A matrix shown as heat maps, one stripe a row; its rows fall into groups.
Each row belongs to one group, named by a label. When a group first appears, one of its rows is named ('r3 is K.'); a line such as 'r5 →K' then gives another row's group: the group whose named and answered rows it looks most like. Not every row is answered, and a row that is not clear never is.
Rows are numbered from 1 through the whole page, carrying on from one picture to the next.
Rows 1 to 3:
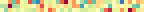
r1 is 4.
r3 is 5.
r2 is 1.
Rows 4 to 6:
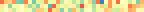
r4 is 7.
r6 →5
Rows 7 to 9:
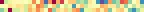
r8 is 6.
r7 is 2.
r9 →1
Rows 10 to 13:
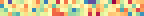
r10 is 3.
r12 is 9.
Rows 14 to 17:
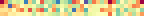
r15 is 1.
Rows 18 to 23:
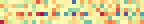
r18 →6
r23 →3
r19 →7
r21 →6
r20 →9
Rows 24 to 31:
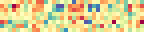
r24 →6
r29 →3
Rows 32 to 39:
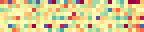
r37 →6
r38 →2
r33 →4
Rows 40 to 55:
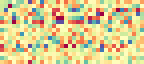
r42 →9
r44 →9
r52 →7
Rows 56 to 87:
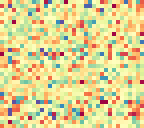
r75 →2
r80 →7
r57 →3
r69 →2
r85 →4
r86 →1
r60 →4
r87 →7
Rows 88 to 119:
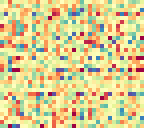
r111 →1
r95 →7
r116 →4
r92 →5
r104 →3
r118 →2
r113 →4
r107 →5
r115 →4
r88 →1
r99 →7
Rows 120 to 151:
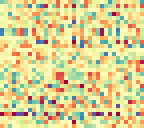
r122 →6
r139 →9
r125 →6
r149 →5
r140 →4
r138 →9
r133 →2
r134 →6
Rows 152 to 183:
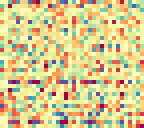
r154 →2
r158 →5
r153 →1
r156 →4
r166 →4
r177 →7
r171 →5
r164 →7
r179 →7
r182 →4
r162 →1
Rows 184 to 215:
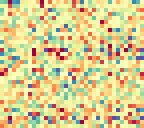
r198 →9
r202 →3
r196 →2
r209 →7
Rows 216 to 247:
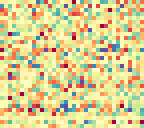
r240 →1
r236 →5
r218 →3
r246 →3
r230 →7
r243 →6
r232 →4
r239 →6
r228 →2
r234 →1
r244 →2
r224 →1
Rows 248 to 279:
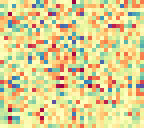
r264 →9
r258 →6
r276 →6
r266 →5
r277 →1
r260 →5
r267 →9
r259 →2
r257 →5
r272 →7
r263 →2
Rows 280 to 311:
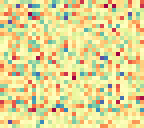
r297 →7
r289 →2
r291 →4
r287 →3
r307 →2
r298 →4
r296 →7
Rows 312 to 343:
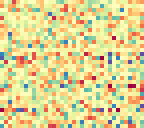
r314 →4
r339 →7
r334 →3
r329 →1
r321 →3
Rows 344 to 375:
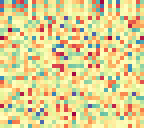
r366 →2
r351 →1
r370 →3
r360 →9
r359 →7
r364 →3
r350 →5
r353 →3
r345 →7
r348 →2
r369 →6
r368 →9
